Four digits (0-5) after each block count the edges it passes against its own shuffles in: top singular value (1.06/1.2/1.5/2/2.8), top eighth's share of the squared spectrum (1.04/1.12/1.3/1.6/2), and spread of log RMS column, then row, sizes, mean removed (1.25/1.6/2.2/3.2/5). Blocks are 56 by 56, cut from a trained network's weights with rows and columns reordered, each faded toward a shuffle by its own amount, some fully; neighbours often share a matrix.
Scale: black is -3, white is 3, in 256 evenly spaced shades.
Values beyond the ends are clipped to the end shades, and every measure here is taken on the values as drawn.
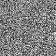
3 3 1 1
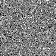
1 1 0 0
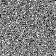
2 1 0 0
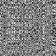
4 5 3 2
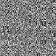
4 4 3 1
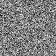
0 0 0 0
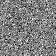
0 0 0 0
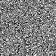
3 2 0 0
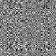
4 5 3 2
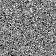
0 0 0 0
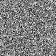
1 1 0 0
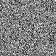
1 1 0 0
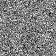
0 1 0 0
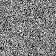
2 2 0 0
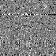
3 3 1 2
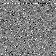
2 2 0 1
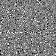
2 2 0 1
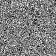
0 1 0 0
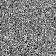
2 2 0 0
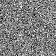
0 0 0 0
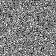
2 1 0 0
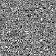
3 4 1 2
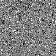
2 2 1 1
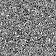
2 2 0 0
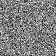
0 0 0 0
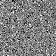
1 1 0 0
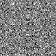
3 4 2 2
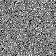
1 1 0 0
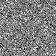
2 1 0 0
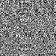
3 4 1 2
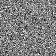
1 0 0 0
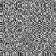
4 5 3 2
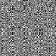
4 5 3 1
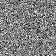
0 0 0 0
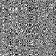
3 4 2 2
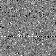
2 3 0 1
